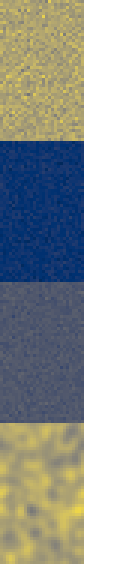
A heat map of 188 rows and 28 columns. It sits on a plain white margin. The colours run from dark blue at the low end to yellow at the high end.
It is made of 4 by 1 panels. Panel 1,1: high, fine-grained. Panel 2,1: very low, fine-grained, faint in contrast. Panel 3,1: low, fine-grained, faint in contrast. Panel 4,1: high, blotchy.
